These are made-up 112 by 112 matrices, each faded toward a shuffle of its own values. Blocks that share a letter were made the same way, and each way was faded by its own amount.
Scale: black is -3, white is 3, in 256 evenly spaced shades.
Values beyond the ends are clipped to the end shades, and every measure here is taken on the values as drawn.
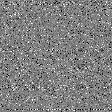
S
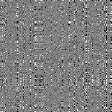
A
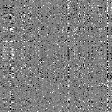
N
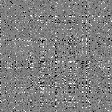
N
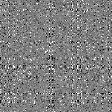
N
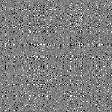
N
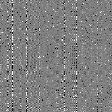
A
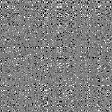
N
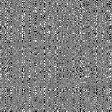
A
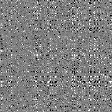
N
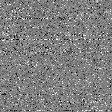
S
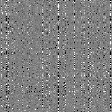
A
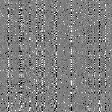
A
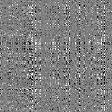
A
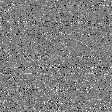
S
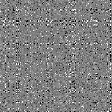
N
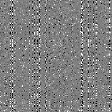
A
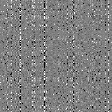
A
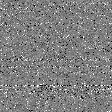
S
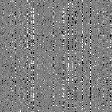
A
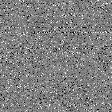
S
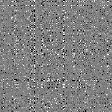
N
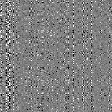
A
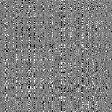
A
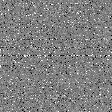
S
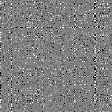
N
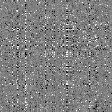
N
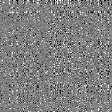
N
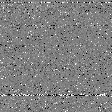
S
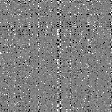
N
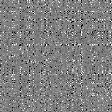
N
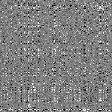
N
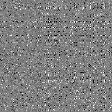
N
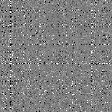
N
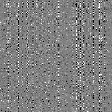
A
